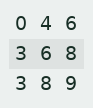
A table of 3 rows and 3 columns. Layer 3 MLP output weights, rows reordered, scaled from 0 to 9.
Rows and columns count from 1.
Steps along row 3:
up up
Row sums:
10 17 20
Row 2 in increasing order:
3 6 8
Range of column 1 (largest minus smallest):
3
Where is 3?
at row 2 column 1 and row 3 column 1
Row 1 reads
0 4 6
